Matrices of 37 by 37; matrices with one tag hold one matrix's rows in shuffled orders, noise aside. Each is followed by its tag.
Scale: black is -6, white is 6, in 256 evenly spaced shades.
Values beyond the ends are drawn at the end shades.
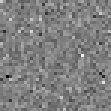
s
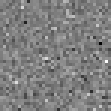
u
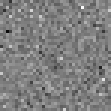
s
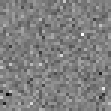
s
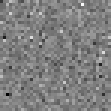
s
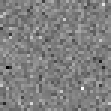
s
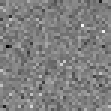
s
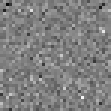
s
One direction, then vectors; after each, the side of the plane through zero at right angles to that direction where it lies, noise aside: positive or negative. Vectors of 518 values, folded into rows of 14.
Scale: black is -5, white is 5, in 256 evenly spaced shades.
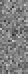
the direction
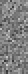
positive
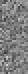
positive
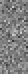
negative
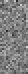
positive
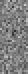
positive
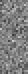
positive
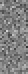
negative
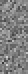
positive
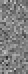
negative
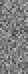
positive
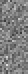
positive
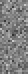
positive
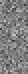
negative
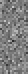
negative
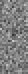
positive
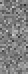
negative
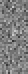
negative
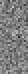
negative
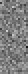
negative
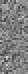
positive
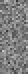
positive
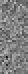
negative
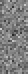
positive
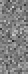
negative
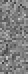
positive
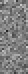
positive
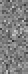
negative
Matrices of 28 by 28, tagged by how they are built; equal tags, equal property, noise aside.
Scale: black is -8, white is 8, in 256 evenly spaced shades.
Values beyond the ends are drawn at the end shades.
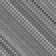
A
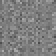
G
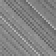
A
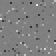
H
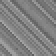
A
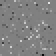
H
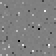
H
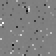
H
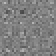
G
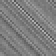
A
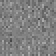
G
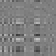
G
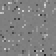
H
